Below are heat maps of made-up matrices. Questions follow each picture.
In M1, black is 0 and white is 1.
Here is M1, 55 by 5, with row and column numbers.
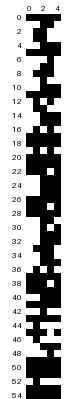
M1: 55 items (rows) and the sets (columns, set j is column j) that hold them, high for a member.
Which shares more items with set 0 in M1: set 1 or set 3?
set 1
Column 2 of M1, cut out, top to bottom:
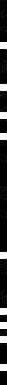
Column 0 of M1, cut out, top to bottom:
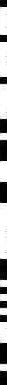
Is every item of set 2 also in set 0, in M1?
yes
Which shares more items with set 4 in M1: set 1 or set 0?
set 0
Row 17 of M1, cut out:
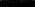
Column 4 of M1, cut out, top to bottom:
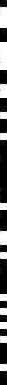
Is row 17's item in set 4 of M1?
no
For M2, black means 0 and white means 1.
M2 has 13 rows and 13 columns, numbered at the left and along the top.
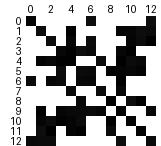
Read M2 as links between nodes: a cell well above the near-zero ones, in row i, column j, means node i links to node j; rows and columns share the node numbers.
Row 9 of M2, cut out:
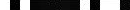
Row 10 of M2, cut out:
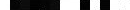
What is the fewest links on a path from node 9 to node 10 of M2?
1
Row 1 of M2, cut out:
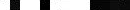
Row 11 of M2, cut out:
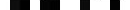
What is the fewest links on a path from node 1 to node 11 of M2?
2
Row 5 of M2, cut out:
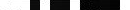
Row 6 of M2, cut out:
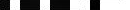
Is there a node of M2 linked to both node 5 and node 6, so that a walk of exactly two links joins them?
yes
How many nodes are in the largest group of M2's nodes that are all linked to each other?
6
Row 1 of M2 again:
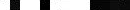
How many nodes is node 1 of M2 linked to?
7
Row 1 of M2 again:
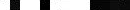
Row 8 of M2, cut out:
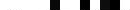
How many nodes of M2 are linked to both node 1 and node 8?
5
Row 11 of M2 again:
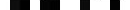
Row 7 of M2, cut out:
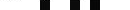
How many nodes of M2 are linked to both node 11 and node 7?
5
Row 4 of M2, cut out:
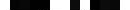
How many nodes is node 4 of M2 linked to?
5
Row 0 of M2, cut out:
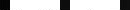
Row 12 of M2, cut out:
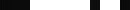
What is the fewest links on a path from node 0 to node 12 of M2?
2
